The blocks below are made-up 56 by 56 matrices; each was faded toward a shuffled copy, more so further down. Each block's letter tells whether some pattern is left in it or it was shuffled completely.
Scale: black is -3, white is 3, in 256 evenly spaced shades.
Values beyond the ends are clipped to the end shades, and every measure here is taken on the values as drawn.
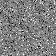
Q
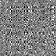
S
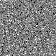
Q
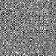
S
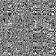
S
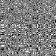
S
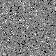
Q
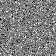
Q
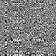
S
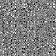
S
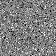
Q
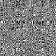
S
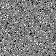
Q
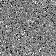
Q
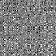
S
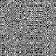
S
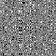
S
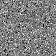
Q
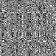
S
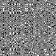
S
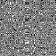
S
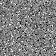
Q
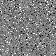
Q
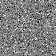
Q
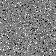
Q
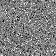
Q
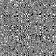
S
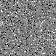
Q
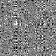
S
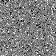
Q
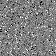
Q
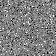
Q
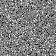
Q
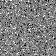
Q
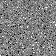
Q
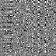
S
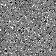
Q
